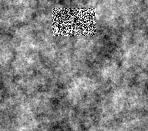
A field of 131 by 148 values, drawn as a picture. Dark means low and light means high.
No overall slope runs across the table. The top middle is the roughest part. An odd patch, rougher than its surroundings, sits in the top middle. The halves do not mirror each other. The field is mottled with small blotches.
